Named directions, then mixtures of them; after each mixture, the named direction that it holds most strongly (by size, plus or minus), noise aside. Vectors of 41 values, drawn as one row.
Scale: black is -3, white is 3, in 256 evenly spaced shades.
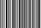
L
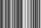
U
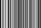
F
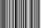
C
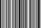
L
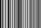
F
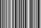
C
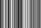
U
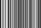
F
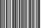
L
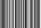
C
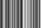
U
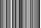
L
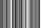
C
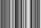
C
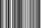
U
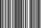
F
